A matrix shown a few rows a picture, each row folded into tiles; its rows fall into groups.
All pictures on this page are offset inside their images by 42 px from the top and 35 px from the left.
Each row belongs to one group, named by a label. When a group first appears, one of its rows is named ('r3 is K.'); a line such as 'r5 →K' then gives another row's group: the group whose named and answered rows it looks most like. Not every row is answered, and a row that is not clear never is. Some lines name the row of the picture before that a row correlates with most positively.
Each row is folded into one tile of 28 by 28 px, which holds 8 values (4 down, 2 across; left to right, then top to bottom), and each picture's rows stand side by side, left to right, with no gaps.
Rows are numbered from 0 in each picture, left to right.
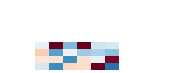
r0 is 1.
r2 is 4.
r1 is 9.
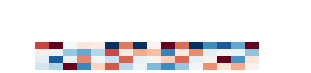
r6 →4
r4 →1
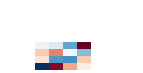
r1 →9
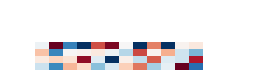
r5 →4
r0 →1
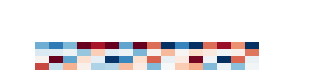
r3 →9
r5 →4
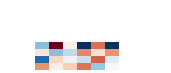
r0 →9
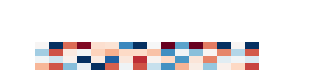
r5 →9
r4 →1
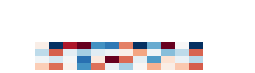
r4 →9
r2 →4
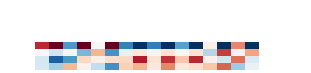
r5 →4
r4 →4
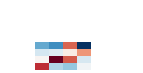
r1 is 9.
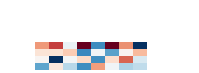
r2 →9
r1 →1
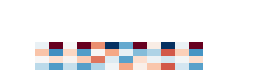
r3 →9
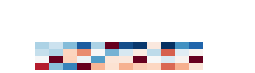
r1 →4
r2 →9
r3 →4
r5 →4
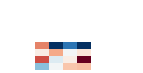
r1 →4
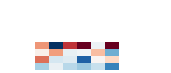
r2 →1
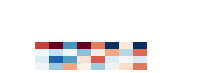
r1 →9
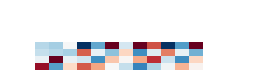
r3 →1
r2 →9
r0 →4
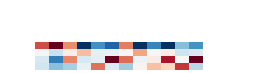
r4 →4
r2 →4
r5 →4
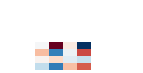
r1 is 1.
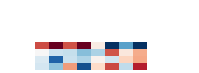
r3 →4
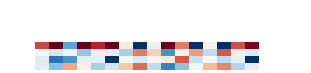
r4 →1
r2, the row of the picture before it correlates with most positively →0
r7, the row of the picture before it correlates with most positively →0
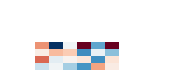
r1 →1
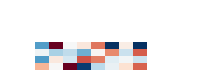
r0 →9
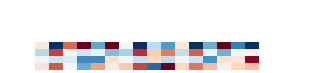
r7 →4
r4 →4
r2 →9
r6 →9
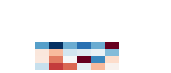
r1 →4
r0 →4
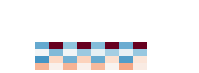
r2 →9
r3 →9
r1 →9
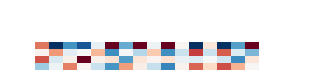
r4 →1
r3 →9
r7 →9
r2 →1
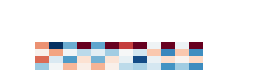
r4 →1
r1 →9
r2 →9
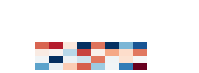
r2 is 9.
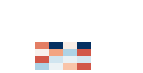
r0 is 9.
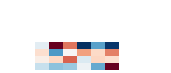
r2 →4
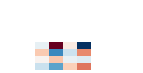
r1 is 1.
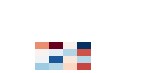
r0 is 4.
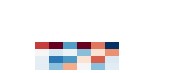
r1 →9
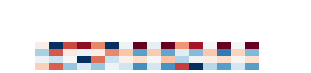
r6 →1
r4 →1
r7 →1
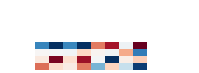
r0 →4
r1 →4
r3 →1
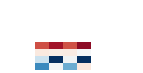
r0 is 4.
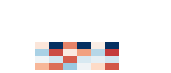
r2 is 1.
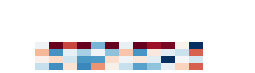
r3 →1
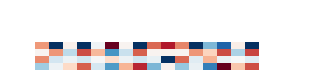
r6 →4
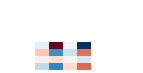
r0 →1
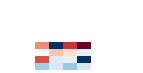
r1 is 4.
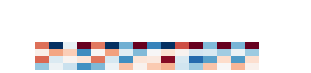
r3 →9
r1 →1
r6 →9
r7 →9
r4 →4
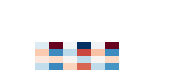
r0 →1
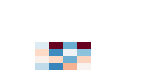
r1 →9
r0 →1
